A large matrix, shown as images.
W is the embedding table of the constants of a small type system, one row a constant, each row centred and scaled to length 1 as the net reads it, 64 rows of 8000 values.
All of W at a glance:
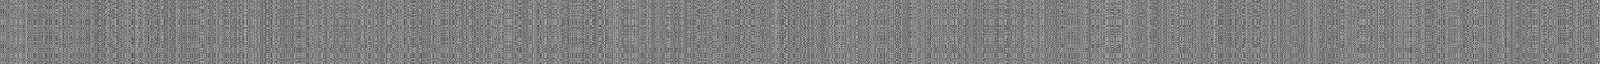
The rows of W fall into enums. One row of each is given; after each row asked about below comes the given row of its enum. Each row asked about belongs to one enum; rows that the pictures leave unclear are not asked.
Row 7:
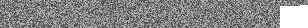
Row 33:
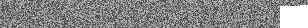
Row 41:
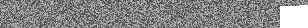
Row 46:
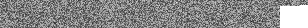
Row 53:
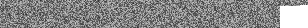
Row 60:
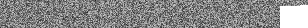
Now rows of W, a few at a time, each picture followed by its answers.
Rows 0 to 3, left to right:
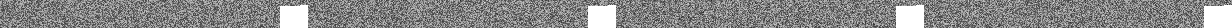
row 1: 46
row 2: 60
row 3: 7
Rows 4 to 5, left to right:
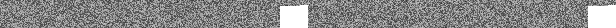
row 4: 41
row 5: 53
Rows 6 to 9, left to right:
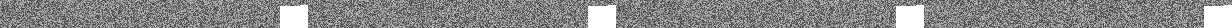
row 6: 33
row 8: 33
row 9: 41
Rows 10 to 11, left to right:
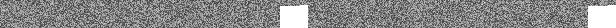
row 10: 41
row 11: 46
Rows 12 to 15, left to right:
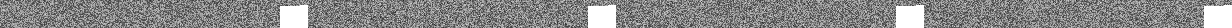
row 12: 41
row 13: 60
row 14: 7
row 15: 46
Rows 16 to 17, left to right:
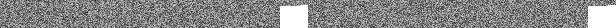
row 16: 60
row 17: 7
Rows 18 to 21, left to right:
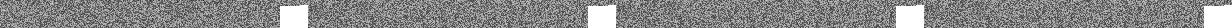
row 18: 41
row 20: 33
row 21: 33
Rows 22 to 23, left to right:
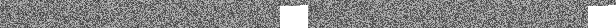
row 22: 53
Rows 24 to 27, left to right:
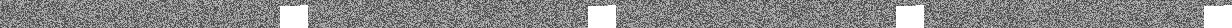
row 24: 33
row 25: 41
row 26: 41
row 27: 46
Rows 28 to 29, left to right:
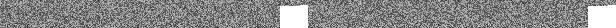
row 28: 53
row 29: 41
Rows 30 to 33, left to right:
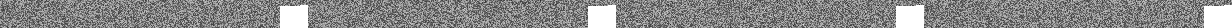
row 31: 41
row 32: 7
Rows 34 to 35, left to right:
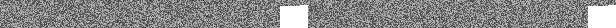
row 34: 41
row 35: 33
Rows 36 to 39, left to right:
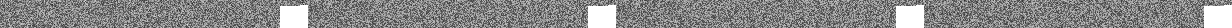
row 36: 7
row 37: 33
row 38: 33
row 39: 53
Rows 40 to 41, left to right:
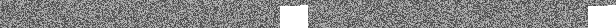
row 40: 33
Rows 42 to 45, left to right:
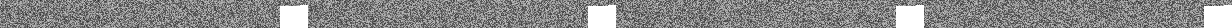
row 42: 53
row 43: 33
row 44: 46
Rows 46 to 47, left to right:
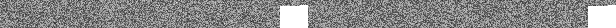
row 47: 41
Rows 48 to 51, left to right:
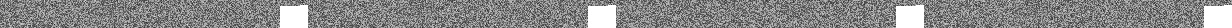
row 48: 7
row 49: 7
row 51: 7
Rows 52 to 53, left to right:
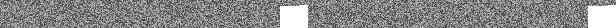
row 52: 41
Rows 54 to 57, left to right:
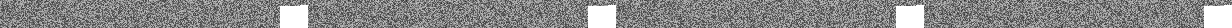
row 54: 33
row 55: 53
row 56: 33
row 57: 53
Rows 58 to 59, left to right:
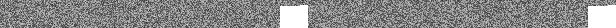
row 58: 7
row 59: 41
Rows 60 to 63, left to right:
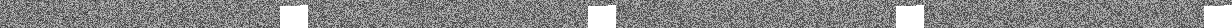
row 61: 7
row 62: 33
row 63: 53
